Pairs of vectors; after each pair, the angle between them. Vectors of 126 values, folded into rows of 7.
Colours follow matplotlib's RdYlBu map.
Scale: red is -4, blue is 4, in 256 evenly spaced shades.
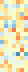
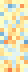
partly aligned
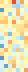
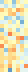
partly opposed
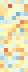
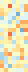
nearly parallel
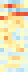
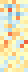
partly opposed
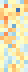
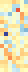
partly opposed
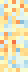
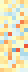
partly opposed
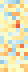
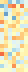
partly aligned
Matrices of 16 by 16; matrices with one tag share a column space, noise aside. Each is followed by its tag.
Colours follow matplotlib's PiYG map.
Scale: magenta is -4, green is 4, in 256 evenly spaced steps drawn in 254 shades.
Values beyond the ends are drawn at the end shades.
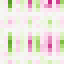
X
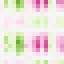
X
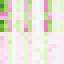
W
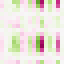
X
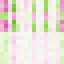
W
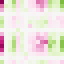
X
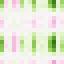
X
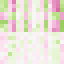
W
